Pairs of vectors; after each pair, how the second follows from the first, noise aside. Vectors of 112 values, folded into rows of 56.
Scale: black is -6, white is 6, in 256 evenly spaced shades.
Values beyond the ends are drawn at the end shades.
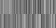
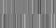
partly zeroed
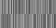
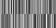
scaled up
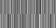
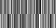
scaled up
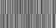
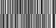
scaled up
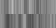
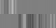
partly zeroed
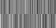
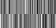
scaled up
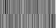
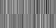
wrapped around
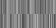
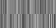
copied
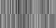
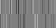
partly zeroed
